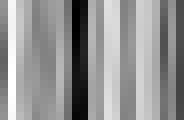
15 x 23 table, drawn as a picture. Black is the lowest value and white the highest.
Slope: none. Average level on the scale: 60%. Grain: streaks running down.
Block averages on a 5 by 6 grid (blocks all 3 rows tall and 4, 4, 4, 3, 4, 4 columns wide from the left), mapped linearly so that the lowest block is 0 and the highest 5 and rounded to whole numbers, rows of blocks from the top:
5 3 0 5 4 2 | 4 3 0 5 4 2 | 4 3 1 5 4 2 | 4 3 0 5 4 2 | 5 3 0 5 4 2
